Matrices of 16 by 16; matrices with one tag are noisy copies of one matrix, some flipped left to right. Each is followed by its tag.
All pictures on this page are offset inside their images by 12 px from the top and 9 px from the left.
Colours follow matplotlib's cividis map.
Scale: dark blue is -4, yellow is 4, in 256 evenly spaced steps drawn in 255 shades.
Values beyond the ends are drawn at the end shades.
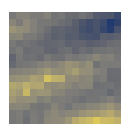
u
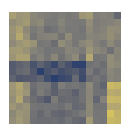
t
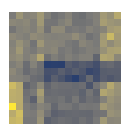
t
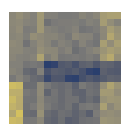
t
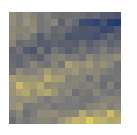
u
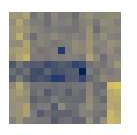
t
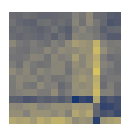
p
